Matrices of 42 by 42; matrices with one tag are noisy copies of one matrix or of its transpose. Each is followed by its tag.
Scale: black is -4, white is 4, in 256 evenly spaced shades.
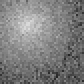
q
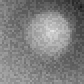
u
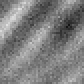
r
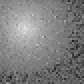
q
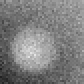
u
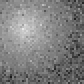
q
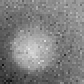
u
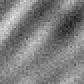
r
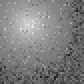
q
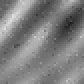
r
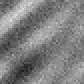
r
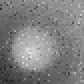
u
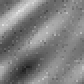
r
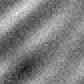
r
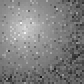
q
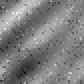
r
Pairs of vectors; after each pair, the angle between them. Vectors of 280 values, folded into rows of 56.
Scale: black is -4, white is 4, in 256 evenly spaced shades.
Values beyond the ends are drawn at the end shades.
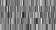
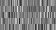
orthogonal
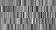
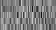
nearly parallel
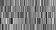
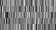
orthogonal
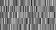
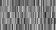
orthogonal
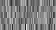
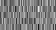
orthogonal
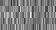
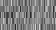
nearly opposite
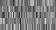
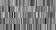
nearly opposite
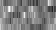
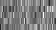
partly opposed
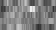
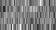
partly aligned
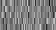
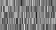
partly aligned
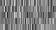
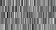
nearly parallel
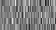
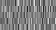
partly opposed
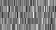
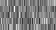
partly aligned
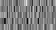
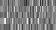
nearly opposite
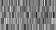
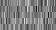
orthogonal
